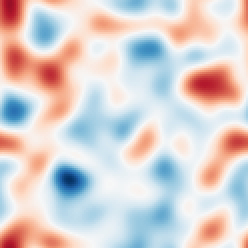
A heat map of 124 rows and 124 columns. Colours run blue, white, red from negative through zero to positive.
Odd rows or columns: none. Calmest part: bottom middle. Grain: smooth. Lone odd cells: none.
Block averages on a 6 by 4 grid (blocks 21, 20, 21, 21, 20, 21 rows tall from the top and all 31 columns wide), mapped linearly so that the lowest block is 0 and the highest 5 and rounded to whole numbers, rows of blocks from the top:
3323
5303
2214
3123
2012
4103
